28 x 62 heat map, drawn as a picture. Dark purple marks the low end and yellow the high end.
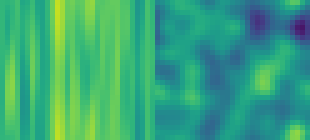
It is made of 1 by 2 panels. Panel 1,1: high, streaked downward. Panel 1,2: middling, blotchy, strong in contrast.
